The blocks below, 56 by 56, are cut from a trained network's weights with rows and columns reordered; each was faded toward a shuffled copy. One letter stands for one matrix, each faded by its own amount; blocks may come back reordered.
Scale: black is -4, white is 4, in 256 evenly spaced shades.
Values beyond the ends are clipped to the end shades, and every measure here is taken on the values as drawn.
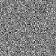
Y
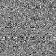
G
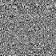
Y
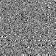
G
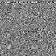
Y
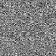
Y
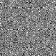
G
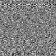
Y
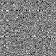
G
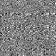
G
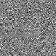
Y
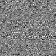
Y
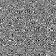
G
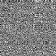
Y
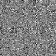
Y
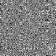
Y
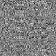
Y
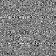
G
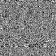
G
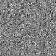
Y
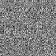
Y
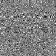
G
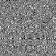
Y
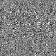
G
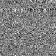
G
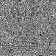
G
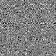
G
